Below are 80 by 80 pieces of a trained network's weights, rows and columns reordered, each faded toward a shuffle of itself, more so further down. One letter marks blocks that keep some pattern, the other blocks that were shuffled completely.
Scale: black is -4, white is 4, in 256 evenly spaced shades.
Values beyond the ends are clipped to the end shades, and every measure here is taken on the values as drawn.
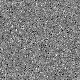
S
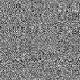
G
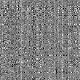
G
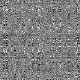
G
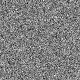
S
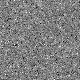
S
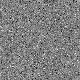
S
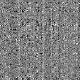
G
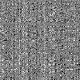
G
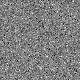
S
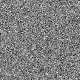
S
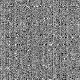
G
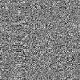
G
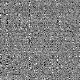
G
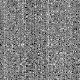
G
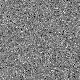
S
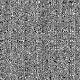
G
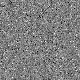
S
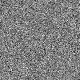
S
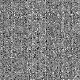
G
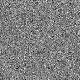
G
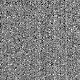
G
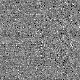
G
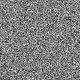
S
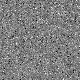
S
